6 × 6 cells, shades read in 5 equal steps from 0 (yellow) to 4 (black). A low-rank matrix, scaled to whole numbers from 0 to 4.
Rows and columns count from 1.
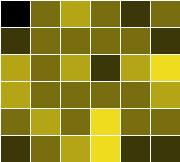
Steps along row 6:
down down down up same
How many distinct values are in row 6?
4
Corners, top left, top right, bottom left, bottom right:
4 2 3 3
